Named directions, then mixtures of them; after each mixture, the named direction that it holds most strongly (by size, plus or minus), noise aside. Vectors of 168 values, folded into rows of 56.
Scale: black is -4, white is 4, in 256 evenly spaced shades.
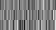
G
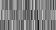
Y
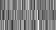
Y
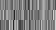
G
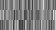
G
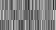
Y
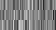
G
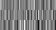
G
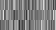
G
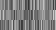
Y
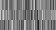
Y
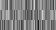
Y
